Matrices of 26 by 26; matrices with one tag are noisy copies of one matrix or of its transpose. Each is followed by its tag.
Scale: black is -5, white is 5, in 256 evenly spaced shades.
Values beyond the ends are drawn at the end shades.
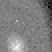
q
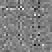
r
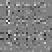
r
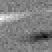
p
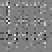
r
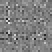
r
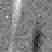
p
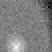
q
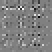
r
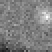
q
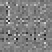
r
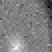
q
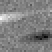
p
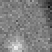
q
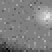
q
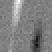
p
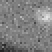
q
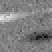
p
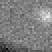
q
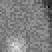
q
